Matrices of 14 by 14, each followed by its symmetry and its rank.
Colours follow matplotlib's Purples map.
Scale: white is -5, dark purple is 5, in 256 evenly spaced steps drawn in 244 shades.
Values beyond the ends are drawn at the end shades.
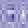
neither, rank two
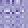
neither, rank two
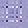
symmetric, rank one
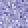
antisymmetric, full rank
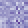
neither, rank three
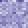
neither, rank three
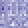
neither, rank three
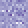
neither, rank three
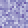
antisymmetric, full rank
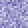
antisymmetric, full rank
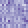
neither, rank three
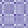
symmetric, rank one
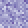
antisymmetric, full rank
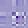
symmetric, rank one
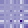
symmetric, rank one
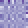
neither, rank two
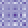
symmetric, rank one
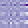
neither, rank two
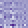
neither, rank two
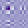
symmetric, rank one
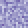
antisymmetric, full rank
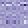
neither, rank two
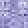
neither, rank three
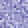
antisymmetric, full rank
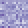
neither, rank three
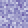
antisymmetric, full rank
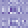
neither, rank two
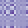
symmetric, rank one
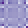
symmetric, rank one
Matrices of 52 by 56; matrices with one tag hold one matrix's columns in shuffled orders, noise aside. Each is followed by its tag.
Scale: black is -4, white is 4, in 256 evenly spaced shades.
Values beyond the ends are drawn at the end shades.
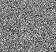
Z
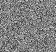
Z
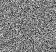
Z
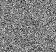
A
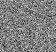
Z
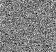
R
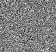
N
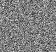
R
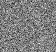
N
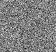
Z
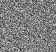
N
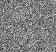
A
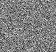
Z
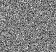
R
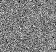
A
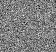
A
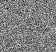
A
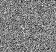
A
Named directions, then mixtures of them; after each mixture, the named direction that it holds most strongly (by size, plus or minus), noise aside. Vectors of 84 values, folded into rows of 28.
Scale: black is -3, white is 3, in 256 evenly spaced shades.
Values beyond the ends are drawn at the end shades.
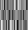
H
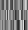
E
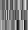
E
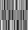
H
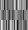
H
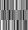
H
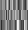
E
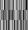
H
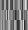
E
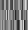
E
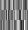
E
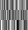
H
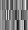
E
